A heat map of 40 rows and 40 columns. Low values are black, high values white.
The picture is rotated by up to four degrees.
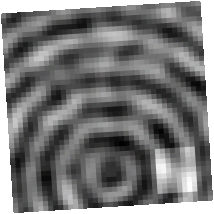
The bottom middle is the ninth with the lowest average. An odd patch, higher than its surroundings, sits in the bottom right. The texture is blotchy. There is no overall slope. Concentric rings centre on the bottom middle. The bottom right is the ninth with the highest average. No row or column stands out.
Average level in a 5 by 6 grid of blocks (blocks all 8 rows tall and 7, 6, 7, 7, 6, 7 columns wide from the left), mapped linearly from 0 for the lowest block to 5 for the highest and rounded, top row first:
122322 / 221132 / 323221 / 111012 / 121045
